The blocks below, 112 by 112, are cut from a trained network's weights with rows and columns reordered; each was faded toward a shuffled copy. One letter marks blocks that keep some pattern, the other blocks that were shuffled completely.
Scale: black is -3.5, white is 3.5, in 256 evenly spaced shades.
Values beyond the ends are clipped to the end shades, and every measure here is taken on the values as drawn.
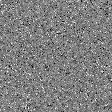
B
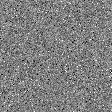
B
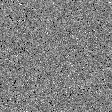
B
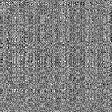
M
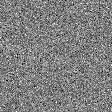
B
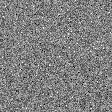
B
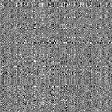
M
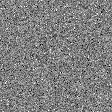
B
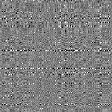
M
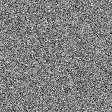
B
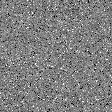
B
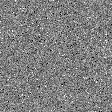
B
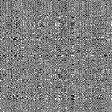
M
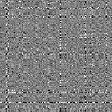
M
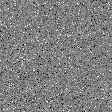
B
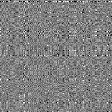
M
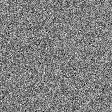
B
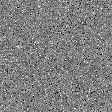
B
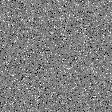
B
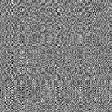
M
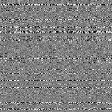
M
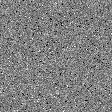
B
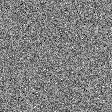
B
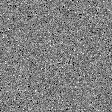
B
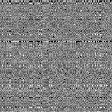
M
